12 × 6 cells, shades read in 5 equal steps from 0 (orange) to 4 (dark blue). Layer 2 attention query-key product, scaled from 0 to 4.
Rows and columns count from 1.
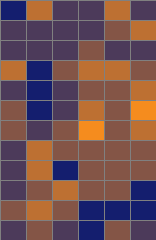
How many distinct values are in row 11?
3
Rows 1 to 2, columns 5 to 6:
1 3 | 2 1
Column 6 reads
3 1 3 2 1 0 1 2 2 4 4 3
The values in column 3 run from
1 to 4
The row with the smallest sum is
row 7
